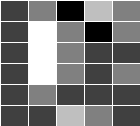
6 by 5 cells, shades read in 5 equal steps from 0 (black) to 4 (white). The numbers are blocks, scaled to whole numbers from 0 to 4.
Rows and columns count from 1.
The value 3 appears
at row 1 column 4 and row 6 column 3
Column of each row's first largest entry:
4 2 2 2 2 3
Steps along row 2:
up down down up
